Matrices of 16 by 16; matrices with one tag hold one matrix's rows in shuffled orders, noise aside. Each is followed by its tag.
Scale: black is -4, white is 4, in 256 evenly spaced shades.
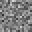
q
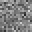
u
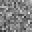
u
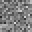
u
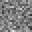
q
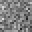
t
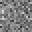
t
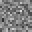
q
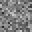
q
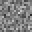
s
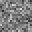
q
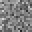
t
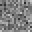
u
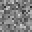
s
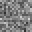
u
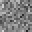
t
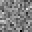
t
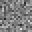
u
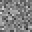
t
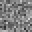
u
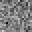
t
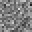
s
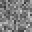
u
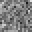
t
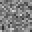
q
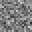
s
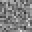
u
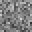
s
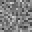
q
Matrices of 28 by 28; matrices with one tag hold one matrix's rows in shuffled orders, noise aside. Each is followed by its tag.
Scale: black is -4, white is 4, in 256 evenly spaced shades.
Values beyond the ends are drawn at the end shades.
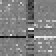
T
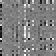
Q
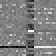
T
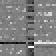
T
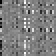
Q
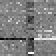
T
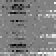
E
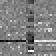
T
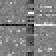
T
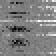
E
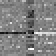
T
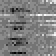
E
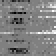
E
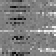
E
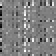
Q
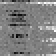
E
